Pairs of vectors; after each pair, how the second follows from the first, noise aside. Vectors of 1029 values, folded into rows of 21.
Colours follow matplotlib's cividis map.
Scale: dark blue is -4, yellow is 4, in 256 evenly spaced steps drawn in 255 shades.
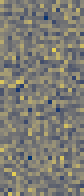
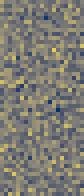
copied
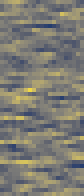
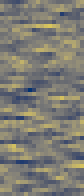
negated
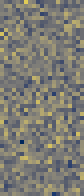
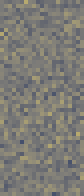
shrunk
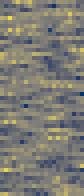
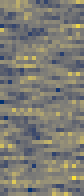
reversed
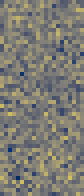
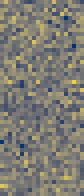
reversed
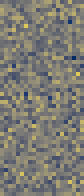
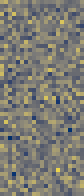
reversed
